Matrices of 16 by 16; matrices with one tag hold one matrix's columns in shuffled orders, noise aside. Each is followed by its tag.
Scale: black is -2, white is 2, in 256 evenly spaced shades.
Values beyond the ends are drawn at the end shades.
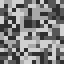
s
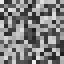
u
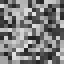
s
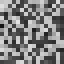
u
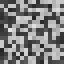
u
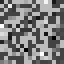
u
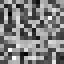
s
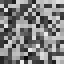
u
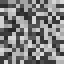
u
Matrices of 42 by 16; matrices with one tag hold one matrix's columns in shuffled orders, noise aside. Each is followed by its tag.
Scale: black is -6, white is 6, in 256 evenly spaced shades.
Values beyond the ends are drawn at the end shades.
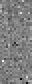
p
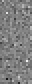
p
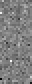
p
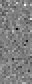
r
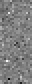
p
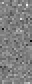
r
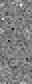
r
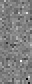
p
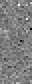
r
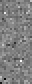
p
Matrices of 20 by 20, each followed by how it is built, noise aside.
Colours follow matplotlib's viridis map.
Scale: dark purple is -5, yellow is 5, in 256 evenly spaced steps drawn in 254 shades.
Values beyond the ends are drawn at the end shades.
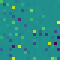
sparse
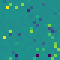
sparse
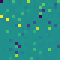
sparse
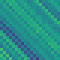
Toeplitz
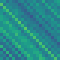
Toeplitz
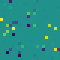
sparse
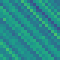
Toeplitz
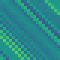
Toeplitz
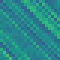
Toeplitz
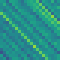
Toeplitz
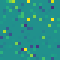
sparse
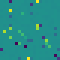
sparse
